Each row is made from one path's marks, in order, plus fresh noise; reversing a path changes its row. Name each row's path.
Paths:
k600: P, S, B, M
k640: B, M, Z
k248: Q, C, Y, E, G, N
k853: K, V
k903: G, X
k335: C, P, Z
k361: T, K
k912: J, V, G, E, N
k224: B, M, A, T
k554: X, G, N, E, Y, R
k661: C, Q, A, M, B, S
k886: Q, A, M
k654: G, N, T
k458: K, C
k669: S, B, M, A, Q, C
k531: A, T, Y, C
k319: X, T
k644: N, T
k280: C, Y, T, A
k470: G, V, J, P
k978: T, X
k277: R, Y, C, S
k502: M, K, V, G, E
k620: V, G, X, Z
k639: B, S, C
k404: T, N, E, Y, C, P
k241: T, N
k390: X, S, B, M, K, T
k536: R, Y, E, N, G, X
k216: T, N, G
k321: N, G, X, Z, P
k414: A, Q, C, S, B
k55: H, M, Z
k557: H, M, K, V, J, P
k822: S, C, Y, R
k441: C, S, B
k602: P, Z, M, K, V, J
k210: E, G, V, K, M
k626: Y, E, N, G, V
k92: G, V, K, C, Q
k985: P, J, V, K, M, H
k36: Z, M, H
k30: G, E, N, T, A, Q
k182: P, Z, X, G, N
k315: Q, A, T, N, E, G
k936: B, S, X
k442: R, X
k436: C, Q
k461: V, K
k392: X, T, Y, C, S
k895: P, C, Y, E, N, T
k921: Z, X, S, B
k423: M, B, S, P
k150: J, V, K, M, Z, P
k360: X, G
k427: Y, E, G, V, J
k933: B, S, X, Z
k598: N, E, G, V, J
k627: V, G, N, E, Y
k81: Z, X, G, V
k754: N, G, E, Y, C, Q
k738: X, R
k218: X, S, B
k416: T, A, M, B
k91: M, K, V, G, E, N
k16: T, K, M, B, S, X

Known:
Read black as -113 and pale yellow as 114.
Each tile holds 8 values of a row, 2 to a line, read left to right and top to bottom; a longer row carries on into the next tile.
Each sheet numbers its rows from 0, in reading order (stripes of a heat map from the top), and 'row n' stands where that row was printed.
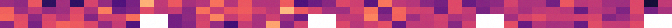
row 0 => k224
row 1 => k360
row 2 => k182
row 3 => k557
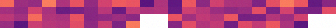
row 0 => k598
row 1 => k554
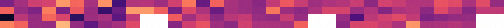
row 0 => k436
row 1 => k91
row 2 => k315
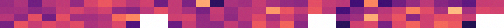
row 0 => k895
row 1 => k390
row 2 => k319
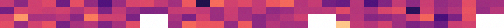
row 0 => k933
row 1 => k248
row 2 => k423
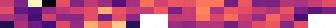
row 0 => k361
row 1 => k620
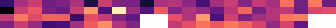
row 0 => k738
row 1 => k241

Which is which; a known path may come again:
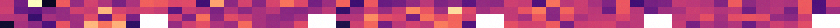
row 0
k361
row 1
k912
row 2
k978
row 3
k182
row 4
k557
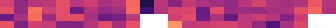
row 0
k470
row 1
k661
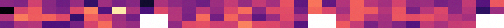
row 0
k442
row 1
k654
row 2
k150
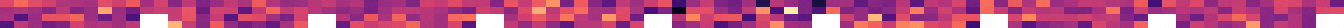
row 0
k502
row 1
k600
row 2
k895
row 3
k620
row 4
k738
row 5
k644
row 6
k602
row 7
k315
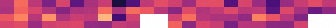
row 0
k886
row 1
k933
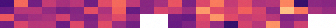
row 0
k554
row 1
k360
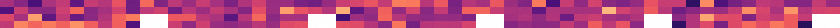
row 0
k241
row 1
k16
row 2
k92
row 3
k390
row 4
k319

